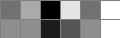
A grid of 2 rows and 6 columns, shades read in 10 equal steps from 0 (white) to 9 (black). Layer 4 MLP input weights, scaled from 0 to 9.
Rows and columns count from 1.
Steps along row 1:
down up down up down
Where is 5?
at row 1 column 1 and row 1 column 5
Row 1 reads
5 3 9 1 5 0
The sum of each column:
9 7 17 7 9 0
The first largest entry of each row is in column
3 3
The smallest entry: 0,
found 2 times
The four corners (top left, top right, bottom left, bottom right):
5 0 4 0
